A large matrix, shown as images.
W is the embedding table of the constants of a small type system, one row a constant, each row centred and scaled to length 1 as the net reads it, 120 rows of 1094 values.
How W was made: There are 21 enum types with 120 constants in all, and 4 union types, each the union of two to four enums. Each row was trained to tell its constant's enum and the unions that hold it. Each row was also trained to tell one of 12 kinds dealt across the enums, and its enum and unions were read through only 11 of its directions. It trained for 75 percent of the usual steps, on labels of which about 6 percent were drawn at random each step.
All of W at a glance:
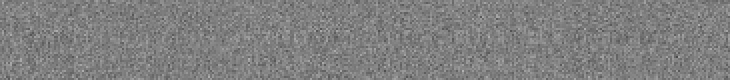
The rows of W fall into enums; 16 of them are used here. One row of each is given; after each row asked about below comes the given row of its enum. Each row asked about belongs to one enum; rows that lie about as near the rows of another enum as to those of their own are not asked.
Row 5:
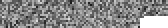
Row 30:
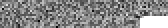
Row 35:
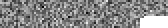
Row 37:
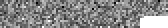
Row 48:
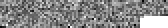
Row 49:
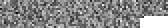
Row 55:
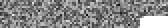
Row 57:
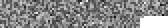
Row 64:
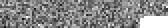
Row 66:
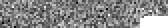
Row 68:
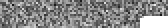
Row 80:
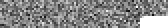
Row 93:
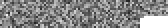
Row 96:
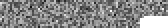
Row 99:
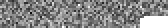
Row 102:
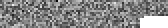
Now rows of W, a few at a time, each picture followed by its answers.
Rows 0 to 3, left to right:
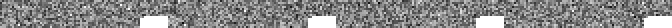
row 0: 35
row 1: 80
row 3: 102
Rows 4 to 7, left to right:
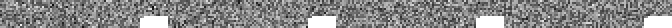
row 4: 64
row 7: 48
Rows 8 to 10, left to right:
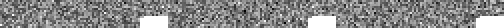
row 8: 55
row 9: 55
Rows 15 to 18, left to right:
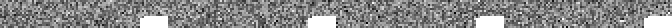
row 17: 102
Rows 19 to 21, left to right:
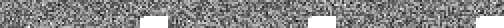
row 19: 30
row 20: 57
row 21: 48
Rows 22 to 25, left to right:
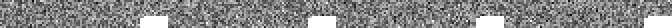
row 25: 48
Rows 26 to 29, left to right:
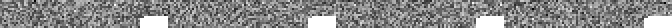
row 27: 35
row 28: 35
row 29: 99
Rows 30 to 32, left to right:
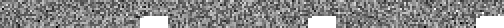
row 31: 57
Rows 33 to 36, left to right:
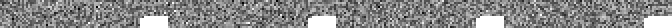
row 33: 102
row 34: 99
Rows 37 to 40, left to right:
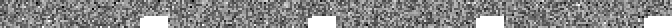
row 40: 30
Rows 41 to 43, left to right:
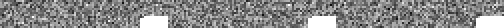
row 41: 99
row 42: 35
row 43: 55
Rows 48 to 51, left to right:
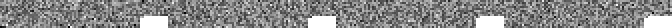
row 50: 102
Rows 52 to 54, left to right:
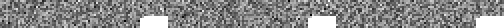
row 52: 57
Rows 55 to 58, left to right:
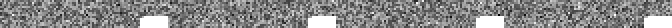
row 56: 55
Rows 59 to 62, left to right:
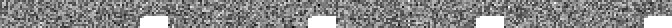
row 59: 48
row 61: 64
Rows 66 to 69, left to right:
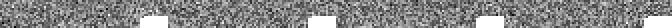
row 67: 93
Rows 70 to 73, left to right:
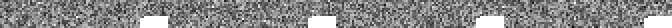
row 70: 5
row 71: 57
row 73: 99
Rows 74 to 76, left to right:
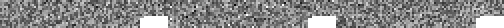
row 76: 66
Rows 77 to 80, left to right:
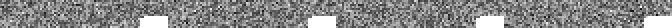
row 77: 102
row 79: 99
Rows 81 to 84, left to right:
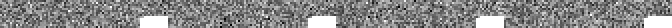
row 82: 96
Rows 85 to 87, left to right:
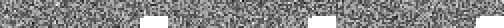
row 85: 93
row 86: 93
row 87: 48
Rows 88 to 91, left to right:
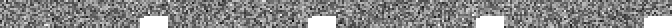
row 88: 96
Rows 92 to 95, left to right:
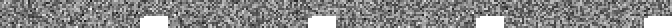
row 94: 64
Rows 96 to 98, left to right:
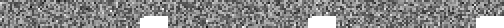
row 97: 96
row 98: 48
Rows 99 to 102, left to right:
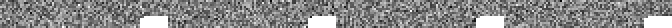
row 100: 35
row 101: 57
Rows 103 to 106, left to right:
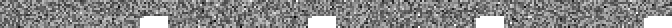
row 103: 30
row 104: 57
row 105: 102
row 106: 96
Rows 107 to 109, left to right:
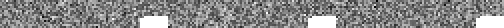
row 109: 64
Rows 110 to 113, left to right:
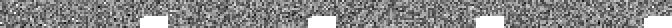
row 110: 80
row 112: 55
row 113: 35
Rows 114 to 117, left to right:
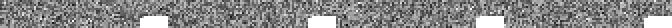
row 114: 96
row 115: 68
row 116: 68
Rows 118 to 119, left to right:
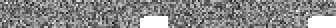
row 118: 99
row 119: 30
